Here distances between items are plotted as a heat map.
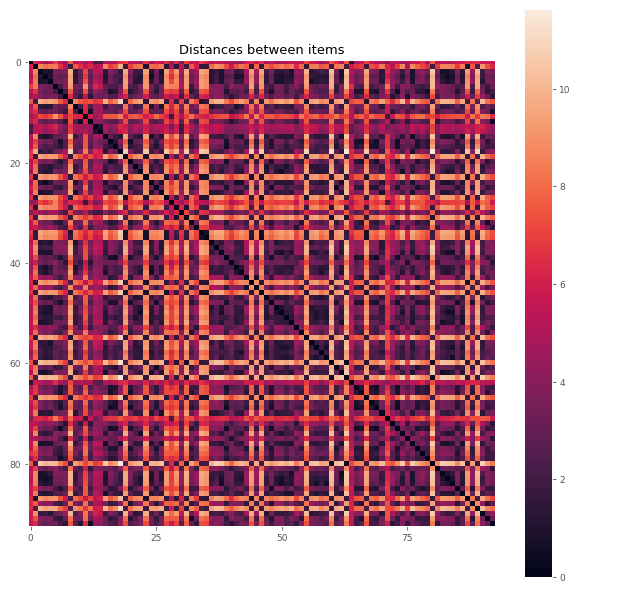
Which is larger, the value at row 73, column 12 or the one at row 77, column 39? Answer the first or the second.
the first
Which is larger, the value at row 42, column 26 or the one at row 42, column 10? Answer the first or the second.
the second
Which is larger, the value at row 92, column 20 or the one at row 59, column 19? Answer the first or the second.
the second
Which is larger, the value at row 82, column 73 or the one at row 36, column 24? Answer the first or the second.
the first
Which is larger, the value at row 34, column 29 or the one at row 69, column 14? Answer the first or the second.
the second
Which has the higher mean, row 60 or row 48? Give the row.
60
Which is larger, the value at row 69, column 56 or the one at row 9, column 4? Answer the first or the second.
the first
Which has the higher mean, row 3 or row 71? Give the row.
71
